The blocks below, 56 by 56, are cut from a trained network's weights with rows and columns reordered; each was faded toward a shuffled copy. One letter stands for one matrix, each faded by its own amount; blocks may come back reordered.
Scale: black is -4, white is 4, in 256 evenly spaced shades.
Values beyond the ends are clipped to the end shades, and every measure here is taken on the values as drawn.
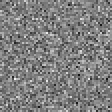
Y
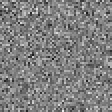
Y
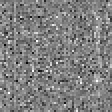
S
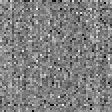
S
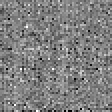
S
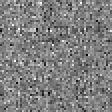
S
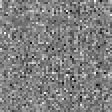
S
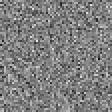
Y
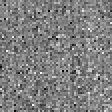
S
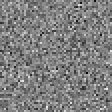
Y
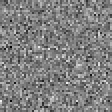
Y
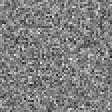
Y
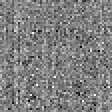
S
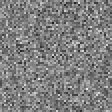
Y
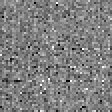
S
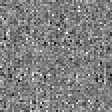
S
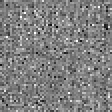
S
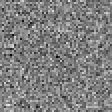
Y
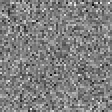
Y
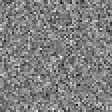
Y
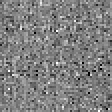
S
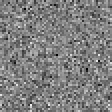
Y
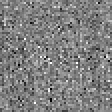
S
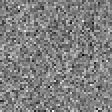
Y
